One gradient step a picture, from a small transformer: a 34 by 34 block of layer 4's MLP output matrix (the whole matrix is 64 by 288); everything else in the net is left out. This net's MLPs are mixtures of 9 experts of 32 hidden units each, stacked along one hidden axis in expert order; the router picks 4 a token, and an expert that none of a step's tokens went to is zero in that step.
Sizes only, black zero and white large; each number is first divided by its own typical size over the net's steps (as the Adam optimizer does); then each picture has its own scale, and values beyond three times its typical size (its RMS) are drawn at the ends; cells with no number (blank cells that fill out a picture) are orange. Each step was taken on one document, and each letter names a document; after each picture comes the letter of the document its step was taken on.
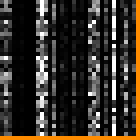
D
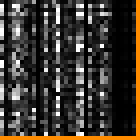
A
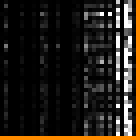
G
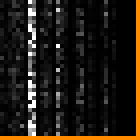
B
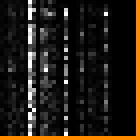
B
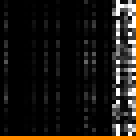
G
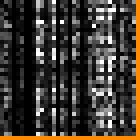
D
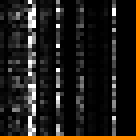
B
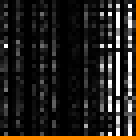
G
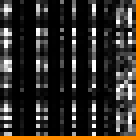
D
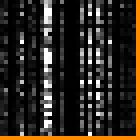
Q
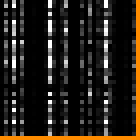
Q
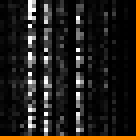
B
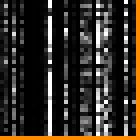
Q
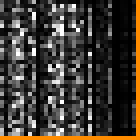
A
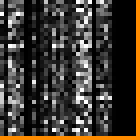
A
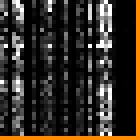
Q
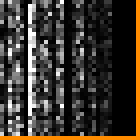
A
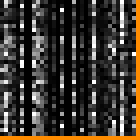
D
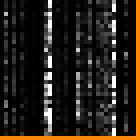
Q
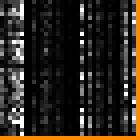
Q
